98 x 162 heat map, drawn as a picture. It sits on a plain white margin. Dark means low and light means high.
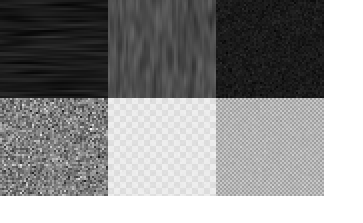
The table splits into 2 rows of 3 panels. Panel 1,1: very low, streaked across, faint in contrast. Panel 1,2: low, streaked downward, faint in contrast. Panel 1,3: very low, fine-grained, faint in contrast. Panel 2,1: middling, fine-grained, strong in contrast. Panel 2,2: very high, checkered, faint in contrast. Panel 2,3: high, checkered.
